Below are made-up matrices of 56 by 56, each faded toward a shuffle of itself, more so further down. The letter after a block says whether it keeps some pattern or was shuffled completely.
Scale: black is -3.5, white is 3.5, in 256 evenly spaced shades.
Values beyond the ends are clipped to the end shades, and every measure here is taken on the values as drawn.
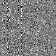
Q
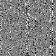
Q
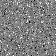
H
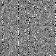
Q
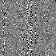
Q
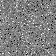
H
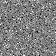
H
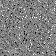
H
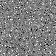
H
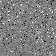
H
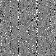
Q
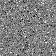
H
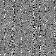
Q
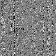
Q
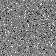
H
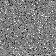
H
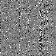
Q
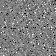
H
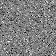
H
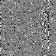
Q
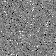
H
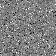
H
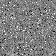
H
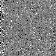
Q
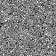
H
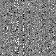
Q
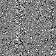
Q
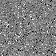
H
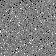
H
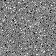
H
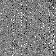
Q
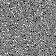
H
